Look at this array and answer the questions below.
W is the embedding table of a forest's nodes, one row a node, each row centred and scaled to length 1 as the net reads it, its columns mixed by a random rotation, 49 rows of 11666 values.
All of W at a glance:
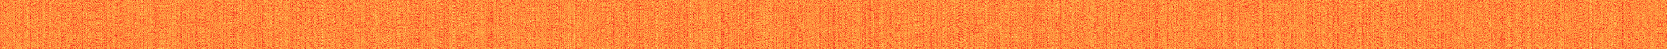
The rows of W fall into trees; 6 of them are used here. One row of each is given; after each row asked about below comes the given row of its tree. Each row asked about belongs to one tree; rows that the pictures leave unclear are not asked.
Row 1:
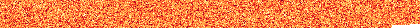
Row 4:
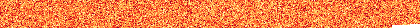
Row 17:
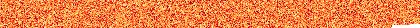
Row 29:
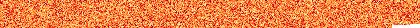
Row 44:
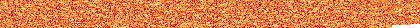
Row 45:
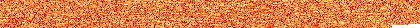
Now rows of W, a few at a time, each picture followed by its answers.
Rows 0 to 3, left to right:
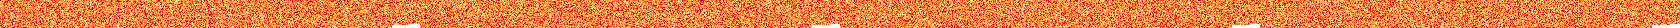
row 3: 44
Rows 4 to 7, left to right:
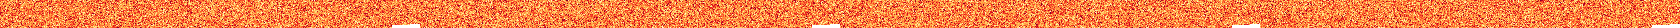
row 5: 29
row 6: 29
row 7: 1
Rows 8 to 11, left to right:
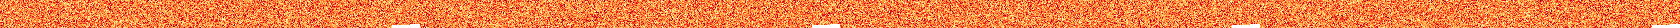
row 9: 29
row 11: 1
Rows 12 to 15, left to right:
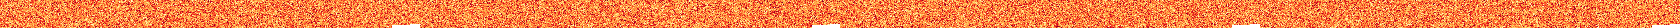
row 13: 4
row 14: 17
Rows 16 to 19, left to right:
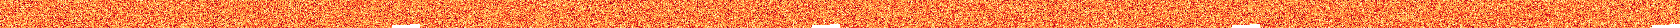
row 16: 44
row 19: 45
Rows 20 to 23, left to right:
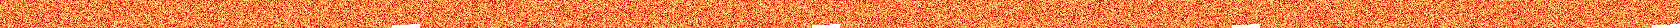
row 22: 44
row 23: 44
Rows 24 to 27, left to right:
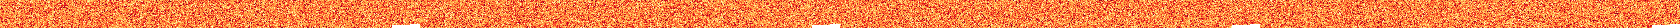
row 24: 17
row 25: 45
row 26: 44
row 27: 4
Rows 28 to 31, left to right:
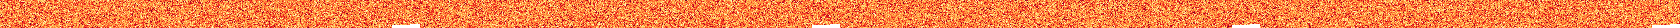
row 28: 17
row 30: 4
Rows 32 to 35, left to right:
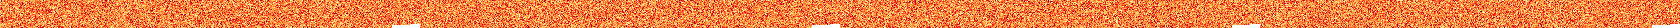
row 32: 17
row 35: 44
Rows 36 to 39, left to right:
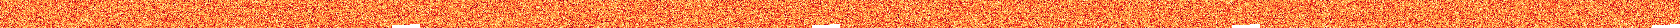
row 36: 29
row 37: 29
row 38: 44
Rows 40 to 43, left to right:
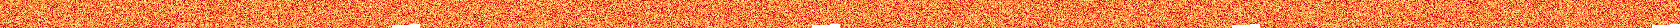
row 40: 29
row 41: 17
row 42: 44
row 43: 29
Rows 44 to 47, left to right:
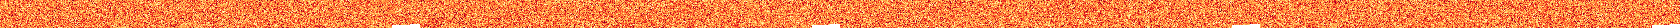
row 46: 44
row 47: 29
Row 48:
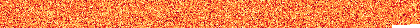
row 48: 29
